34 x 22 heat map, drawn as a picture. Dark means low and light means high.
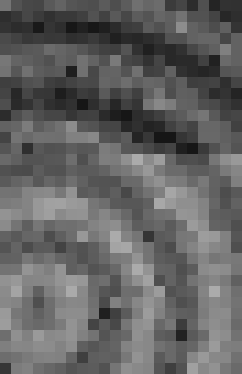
Average level on the scale: 40%. Odd rows or columns: none. Seam: horizontal, 40% of the way down, the bottom part higher. Rings: centred on the bottom left.
